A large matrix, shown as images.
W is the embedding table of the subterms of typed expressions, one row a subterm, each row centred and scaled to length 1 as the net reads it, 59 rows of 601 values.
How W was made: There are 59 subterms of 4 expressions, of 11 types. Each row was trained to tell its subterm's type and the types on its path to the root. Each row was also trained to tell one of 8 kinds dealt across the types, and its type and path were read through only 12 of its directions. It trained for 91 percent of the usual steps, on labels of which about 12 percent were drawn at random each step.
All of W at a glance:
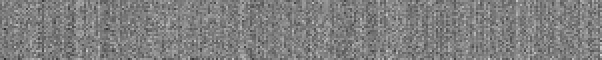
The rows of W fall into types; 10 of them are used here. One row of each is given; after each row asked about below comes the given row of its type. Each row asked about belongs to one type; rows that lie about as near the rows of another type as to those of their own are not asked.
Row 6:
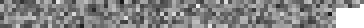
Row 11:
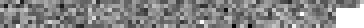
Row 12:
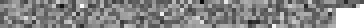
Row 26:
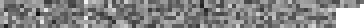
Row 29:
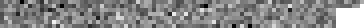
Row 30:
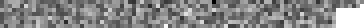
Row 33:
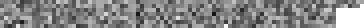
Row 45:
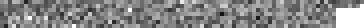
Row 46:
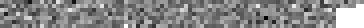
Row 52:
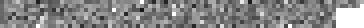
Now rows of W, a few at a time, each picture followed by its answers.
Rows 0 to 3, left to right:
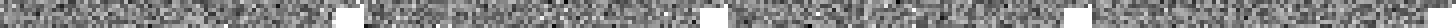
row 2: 26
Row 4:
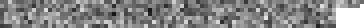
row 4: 6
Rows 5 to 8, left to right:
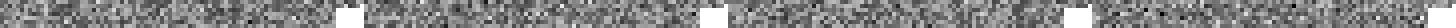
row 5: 30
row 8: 26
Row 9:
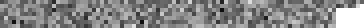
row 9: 12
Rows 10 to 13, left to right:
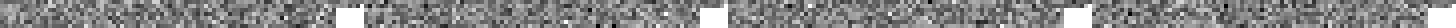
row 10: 33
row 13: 26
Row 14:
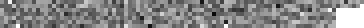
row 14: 26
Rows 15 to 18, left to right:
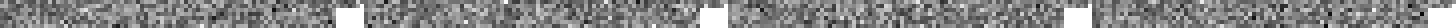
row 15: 45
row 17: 33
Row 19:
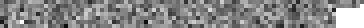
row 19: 30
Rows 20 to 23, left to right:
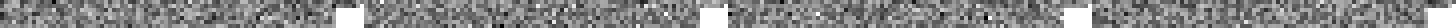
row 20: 30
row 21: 26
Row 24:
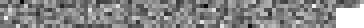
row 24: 11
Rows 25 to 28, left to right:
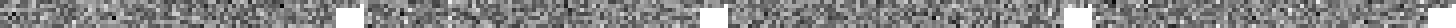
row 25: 52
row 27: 6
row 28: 11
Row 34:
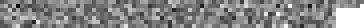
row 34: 6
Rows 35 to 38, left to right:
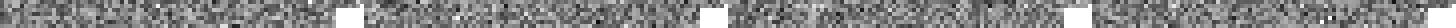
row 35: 30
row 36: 33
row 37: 46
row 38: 12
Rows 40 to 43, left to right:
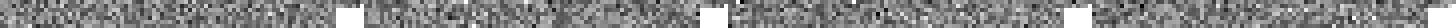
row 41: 33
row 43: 46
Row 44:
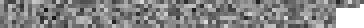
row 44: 11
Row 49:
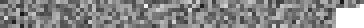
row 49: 12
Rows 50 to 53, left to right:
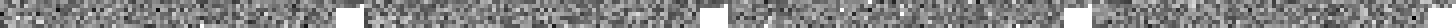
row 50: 30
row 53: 33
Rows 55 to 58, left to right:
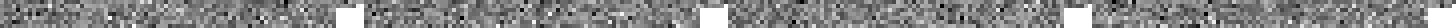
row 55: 46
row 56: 29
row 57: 12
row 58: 6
